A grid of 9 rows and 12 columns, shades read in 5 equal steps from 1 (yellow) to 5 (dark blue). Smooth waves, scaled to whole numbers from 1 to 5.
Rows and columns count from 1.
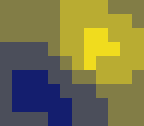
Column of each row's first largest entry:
1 1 1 1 1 2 2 2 5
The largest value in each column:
4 5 5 5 5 5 4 4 4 3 3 3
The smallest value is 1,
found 6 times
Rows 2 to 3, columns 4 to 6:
3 3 2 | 3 3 2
